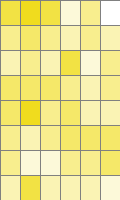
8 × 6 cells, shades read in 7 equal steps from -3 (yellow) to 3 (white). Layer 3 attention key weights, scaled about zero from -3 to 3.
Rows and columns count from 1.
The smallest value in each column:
-2 -3 -2 -2 -1 -1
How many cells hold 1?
12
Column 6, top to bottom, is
3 1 0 0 1 -1 -1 2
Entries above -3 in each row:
5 6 6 6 5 6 6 6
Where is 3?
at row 1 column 6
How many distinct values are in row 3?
4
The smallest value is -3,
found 2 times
